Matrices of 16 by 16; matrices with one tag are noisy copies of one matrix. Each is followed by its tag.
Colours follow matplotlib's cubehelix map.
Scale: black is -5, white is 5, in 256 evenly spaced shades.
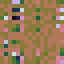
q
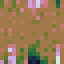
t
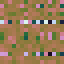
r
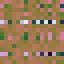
r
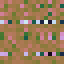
r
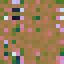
q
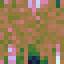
t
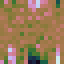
t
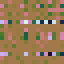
r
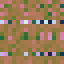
r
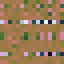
r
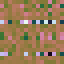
r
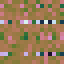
r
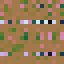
r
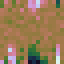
t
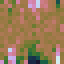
t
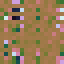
q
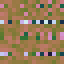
r
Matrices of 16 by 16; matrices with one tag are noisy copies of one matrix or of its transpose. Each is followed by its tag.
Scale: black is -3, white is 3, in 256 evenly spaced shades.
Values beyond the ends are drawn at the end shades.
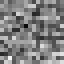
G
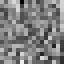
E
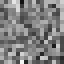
E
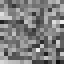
E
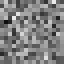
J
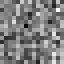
G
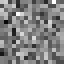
J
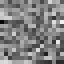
E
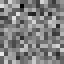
J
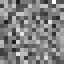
J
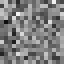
J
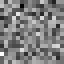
J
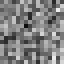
G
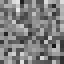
E
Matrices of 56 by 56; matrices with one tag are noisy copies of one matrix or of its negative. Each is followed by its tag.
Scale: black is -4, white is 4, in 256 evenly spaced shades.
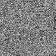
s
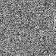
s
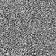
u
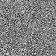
u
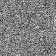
s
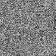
s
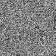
s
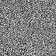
u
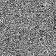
s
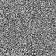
u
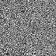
u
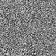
u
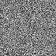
u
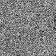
s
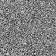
u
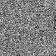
s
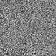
u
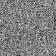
s
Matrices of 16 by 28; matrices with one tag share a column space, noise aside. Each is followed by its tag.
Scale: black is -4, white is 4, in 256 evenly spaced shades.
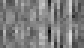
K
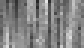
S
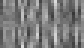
K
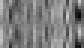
K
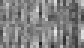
K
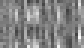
K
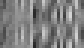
K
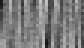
S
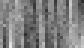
S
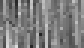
S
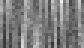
S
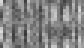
K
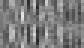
K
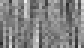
S
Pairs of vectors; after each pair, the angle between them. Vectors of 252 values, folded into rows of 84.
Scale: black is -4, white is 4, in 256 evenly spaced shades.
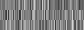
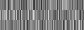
orthogonal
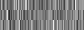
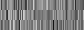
nearly opposite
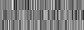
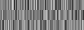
nearly parallel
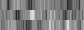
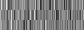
orthogonal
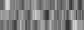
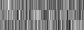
partly aligned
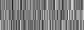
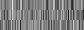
nearly opposite
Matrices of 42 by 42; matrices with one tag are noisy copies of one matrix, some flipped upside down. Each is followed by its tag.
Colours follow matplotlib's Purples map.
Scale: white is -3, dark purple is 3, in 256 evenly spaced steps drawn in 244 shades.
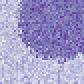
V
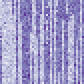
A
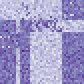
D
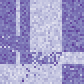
D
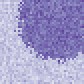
V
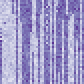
A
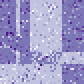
D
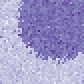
V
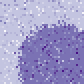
V
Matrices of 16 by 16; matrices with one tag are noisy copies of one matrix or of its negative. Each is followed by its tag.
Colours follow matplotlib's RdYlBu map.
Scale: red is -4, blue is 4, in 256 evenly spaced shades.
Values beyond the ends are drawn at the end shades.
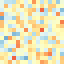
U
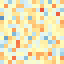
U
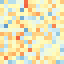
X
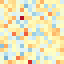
X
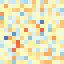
U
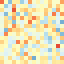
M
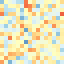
X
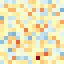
U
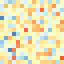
U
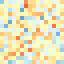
X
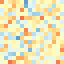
X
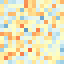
X
